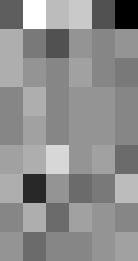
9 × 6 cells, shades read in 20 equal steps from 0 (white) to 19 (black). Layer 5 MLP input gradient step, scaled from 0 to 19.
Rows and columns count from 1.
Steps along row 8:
down up down up up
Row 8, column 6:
9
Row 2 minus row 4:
-3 4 4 0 1 -1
